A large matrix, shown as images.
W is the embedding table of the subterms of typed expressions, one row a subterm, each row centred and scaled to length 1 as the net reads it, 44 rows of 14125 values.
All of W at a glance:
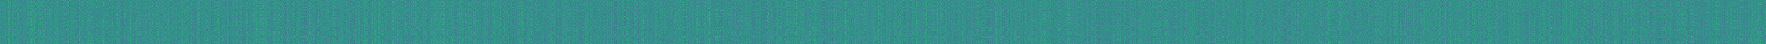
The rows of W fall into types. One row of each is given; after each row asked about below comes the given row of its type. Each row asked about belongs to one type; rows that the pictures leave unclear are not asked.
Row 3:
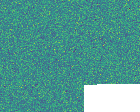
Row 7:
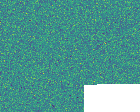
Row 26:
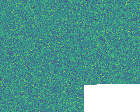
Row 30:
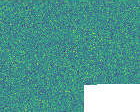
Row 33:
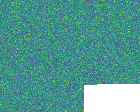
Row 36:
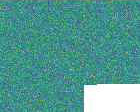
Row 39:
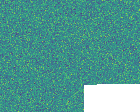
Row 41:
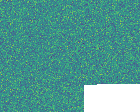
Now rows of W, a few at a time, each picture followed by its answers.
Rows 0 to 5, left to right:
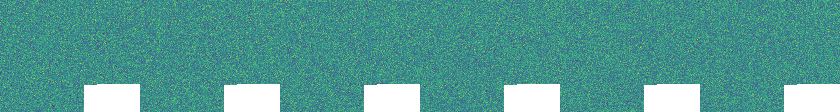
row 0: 7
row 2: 36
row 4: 36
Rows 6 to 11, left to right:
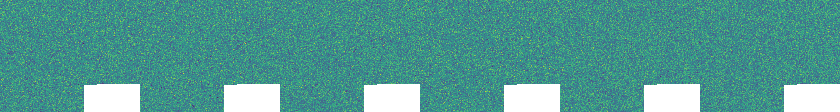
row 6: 26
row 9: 30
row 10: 39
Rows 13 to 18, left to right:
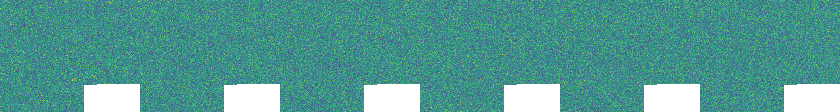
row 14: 3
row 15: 3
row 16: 36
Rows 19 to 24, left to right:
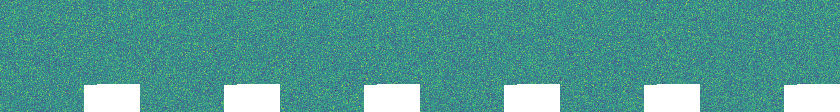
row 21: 41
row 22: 3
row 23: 26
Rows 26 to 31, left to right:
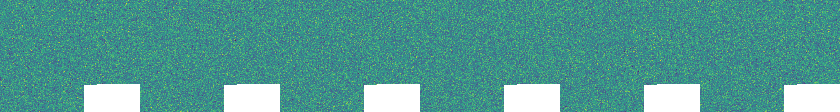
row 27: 36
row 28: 39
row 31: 33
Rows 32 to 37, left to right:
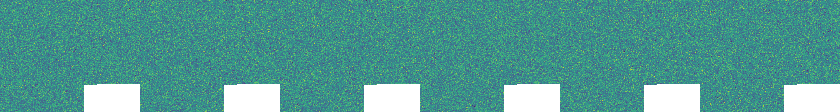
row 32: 3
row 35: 33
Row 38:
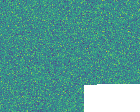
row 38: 26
